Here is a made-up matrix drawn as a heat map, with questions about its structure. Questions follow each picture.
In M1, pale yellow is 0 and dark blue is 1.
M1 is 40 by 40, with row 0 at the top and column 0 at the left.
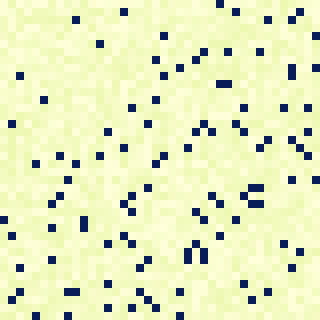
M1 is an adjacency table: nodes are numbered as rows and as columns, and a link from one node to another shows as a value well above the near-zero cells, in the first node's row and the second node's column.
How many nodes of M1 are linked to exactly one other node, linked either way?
2
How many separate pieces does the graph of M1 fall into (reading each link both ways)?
7
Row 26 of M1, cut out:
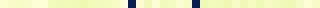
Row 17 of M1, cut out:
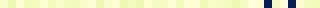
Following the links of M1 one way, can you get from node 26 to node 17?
yes
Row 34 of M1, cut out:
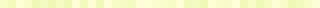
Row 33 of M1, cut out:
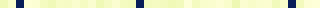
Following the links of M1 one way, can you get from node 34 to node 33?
no
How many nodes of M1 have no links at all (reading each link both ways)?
5
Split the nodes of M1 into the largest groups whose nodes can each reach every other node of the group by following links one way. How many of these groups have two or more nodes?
2
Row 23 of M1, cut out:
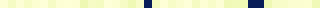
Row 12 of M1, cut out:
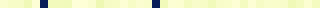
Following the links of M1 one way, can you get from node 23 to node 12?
no
